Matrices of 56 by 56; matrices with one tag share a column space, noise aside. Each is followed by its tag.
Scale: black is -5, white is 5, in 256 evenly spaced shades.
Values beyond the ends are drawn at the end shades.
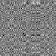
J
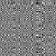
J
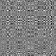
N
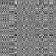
J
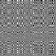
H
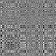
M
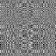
M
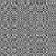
J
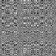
H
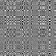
N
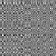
J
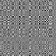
N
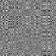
N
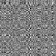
J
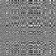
H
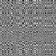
H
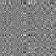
J
